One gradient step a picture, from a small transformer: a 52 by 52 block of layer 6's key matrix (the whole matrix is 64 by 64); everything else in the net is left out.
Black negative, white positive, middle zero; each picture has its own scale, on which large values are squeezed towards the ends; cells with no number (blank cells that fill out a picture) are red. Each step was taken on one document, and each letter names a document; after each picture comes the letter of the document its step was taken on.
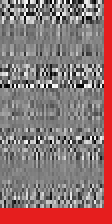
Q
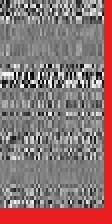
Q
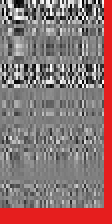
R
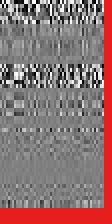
R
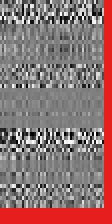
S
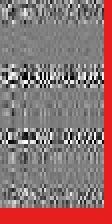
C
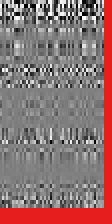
R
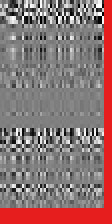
S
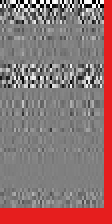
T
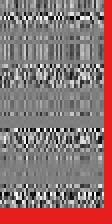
S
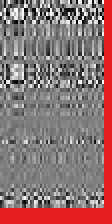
C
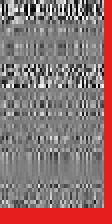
R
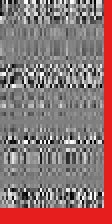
C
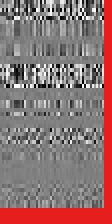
Q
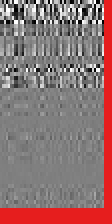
C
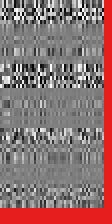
T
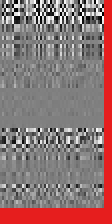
S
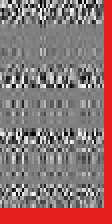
T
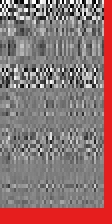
R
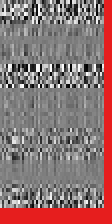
Q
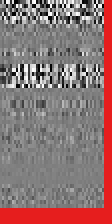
T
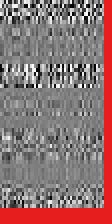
Q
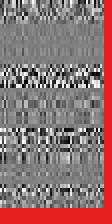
T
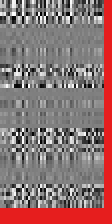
T
